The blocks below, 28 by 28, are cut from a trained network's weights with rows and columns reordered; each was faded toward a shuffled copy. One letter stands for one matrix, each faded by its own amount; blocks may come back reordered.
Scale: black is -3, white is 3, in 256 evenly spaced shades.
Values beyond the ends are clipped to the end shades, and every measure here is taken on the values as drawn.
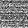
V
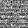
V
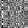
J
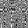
J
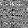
J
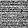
V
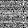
V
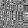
J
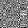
J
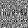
J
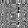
J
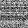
V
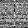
V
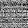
V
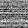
V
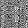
J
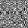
J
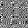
J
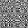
J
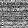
V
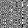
J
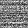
V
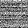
V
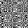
J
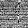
V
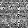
V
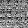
V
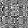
J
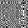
J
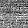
V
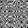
J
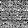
V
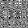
J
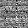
V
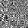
J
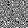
J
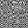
J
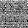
V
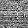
V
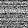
V
